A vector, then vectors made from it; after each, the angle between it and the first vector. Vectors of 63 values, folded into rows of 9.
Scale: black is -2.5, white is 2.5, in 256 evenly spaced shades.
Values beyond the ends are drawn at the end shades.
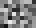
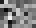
partly opposed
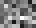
partly opposed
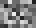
nearly parallel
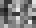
partly opposed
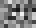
partly aligned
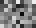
orthogonal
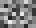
nearly parallel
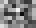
partly opposed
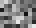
orthogonal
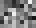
orthogonal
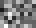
partly opposed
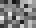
orthogonal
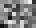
nearly parallel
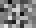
nearly opposite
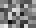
nearly opposite
